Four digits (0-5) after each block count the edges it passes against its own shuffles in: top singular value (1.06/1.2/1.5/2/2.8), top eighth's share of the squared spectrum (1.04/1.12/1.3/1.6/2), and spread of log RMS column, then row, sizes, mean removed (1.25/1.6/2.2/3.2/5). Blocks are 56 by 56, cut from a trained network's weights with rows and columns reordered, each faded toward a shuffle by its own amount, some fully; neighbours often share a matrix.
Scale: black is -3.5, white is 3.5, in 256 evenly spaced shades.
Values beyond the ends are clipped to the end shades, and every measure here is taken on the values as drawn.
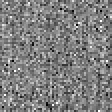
2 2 0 0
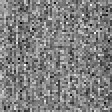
3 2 0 0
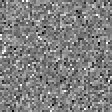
0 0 0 0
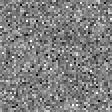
0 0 0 0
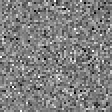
0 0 0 0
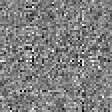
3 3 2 2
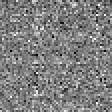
2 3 1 1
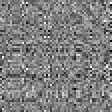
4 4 3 2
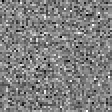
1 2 0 0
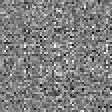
2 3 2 1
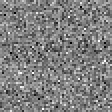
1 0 0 0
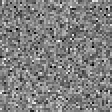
1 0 0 0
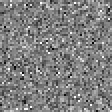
2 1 1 0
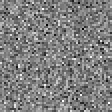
0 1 0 0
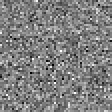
1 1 1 0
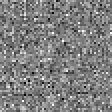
3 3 2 1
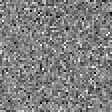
0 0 0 0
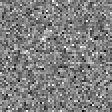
1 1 0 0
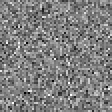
2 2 0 0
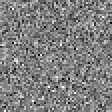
1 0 0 0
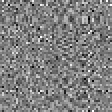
4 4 2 1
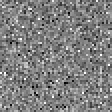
0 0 0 0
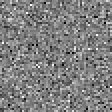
0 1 0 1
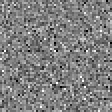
2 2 1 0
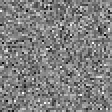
0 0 0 0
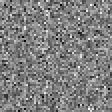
0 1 1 0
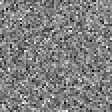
0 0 0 0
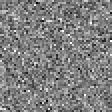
1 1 0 0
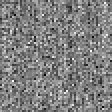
2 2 0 0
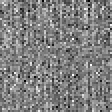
3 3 1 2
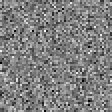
2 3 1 0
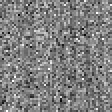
2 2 0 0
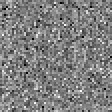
1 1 0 0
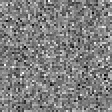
1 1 0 0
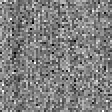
2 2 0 1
